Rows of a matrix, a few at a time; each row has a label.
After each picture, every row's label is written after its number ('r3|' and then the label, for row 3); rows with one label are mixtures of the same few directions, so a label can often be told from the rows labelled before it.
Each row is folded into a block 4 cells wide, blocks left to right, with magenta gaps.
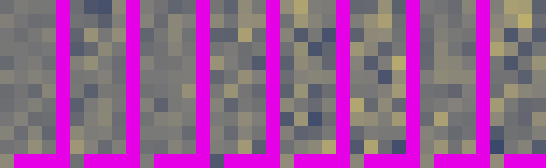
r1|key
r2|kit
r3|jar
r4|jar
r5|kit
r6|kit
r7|kit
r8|kit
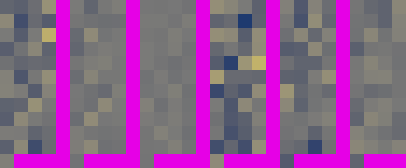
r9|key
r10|kit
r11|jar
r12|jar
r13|key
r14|kit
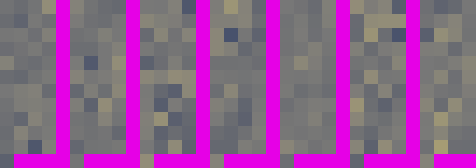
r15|key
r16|jar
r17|key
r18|kit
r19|kit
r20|key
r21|kit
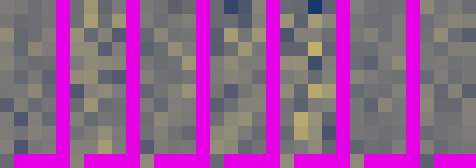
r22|kit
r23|key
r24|jar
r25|kit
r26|jar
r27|jar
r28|key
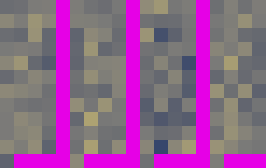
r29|jar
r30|kit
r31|kit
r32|jar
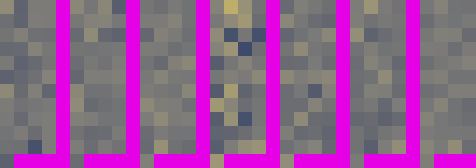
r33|key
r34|key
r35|kit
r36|kit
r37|key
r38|kit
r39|key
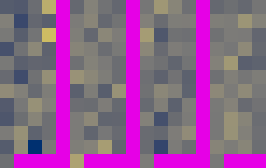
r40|key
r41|key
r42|kit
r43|jar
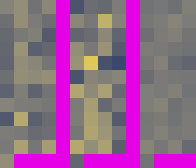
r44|kit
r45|jar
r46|jar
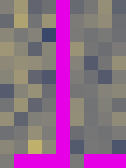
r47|key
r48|kit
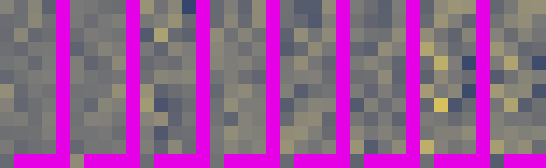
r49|key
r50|jar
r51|key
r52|key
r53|kit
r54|kit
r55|jar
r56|jar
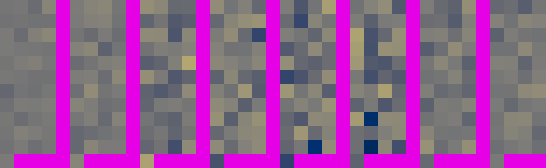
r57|key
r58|kit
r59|jar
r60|key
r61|key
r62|kit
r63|kit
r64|jar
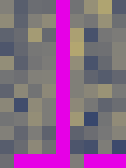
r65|jar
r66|kit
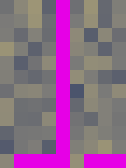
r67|kit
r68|key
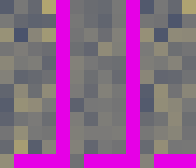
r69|key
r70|kit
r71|key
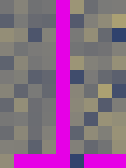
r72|jar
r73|key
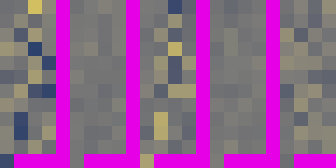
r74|jar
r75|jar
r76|jar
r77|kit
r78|key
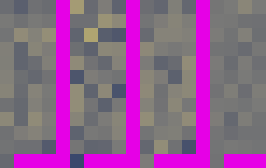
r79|kit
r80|key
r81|kit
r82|jar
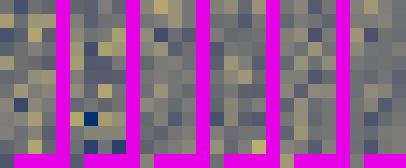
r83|jar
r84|kit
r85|kit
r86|kit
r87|jar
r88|kit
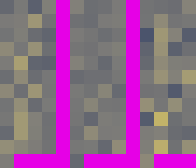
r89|jar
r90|key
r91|kit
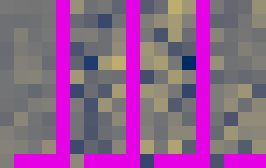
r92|kit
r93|jar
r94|jar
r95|key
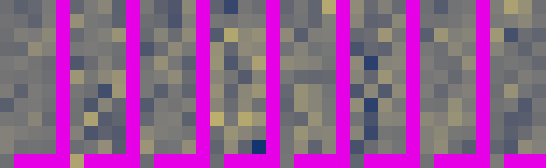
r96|kit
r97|key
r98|kit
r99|kit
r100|key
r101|jar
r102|kit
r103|kit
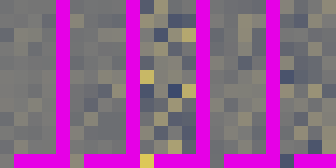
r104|kit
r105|key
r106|key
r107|jar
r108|key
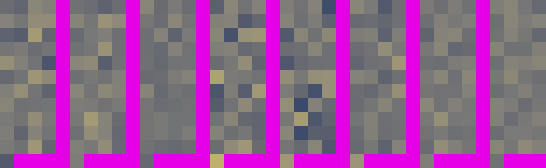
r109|jar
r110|jar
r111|key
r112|key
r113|key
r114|jar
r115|kit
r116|key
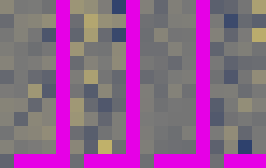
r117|key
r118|key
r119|key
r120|key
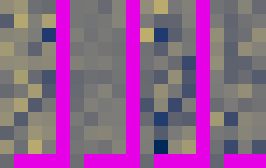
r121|key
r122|key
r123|kit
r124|kit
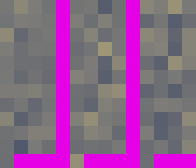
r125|kit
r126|jar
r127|jar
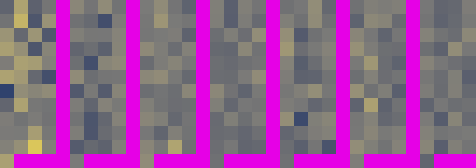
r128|key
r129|jar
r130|key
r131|key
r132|kit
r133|jar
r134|kit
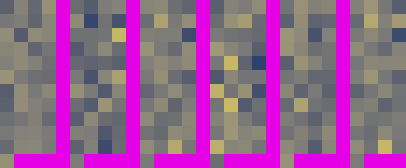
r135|key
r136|key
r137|key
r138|jar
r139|jar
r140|key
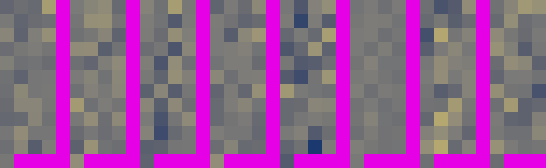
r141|key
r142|kit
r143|jar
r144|key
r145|key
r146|jar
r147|kit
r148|jar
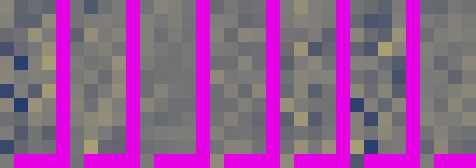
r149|jar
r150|kit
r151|kit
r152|key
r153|kit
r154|kit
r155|kit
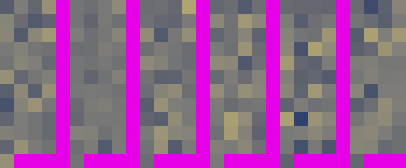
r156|key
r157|key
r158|key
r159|jar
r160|kit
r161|kit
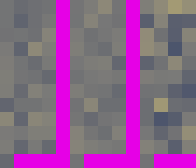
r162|kit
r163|jar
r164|jar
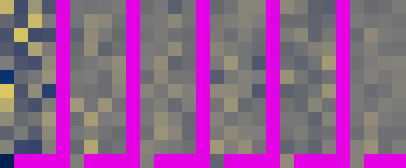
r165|key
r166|kit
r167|jar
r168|jar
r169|jar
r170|kit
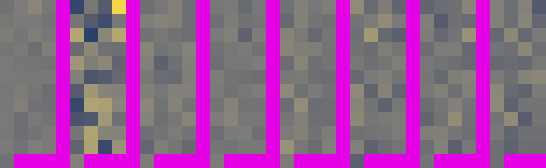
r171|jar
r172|key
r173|kit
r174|jar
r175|jar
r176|key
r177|key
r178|key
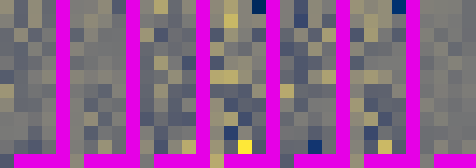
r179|key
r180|key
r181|kit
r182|key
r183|key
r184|key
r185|kit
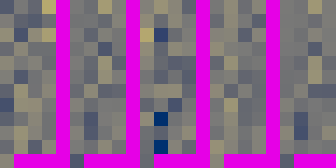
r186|key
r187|jar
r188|kit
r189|jar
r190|jar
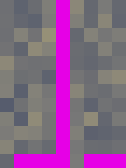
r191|kit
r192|key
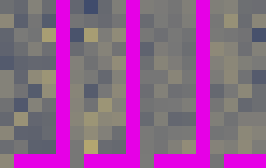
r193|key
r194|kit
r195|kit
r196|key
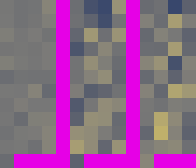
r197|key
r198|kit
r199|jar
